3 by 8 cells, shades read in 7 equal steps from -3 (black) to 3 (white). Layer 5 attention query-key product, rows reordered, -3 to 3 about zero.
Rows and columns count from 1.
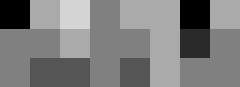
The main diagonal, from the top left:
-3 0 -1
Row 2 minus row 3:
0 1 2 0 1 0 -2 0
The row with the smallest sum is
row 3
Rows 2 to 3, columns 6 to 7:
1 -2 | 1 0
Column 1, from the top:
-3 0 0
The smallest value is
-3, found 2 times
